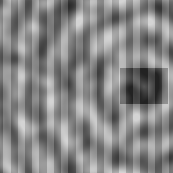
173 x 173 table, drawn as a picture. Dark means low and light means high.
Stripes running up and down repeat 12 times from left to right. The ninth with the lowest average is the middle right. Rings spread out from the middle right. An odd patch, lower than its surroundings, sits in the middle right.
